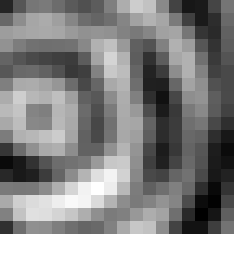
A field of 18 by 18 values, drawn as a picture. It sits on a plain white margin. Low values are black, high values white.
No single row or column stands out from its neighbours. The ninth with the lowest average is the bottom right. The field is mottled with small blotches. Concentric rings centre on the middle left.
